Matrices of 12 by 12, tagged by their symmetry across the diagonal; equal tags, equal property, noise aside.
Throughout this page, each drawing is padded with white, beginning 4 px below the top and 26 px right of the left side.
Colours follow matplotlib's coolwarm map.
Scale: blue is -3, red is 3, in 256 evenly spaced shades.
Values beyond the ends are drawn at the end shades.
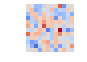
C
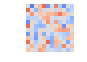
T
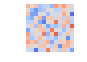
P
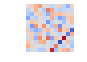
T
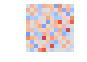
P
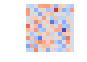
C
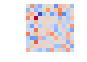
T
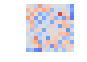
P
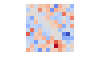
T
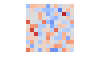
C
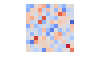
P
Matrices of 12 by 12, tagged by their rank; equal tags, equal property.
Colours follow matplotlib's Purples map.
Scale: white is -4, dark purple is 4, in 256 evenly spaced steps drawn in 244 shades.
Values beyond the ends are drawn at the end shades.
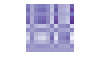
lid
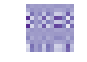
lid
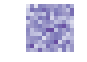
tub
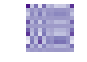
lid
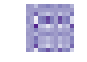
lid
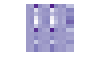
lid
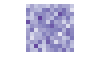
tub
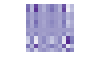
lid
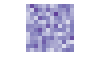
tub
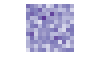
tub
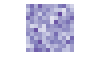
tub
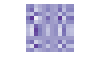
lid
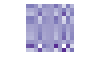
lid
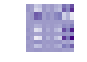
lid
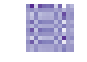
lid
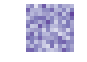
tub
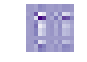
lid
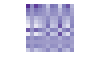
lid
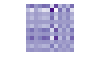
lid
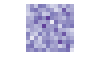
tub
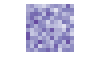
tub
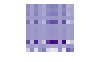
lid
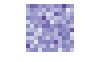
tub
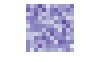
tub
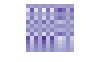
lid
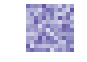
tub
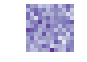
tub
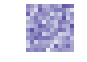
tub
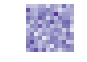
tub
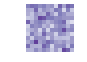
tub
